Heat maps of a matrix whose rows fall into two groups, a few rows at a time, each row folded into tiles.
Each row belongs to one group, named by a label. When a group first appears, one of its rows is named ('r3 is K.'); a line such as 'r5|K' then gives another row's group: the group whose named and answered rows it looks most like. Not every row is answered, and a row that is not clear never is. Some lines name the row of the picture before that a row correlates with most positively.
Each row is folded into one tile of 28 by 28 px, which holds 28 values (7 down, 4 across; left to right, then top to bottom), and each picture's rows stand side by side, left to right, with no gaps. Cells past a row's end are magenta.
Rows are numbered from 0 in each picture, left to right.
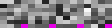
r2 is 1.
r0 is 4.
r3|4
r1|4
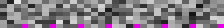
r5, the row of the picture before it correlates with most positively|0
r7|1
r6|4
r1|4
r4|1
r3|4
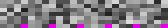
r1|4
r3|4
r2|1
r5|4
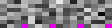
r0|4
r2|4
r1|4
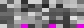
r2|1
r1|4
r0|1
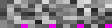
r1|1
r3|4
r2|4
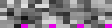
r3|1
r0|4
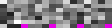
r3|4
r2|4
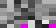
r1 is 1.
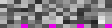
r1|1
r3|1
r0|4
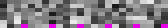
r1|4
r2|1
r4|1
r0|1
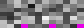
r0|1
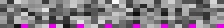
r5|4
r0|1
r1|4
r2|1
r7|1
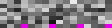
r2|1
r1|4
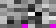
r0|4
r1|1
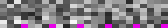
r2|1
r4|4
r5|4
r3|4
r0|1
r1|1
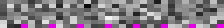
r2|1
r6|1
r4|4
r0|1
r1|1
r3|1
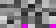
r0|4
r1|1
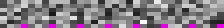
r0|4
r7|4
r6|1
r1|4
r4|4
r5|1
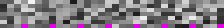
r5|4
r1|4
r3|4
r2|4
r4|1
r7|4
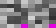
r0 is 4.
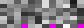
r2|4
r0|4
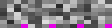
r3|1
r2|1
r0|1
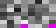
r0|1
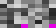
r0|1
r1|4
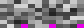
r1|4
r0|4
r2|1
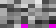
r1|4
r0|4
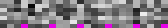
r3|1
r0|4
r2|1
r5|4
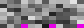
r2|1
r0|4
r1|4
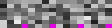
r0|1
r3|1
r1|4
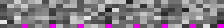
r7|4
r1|4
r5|4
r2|1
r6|1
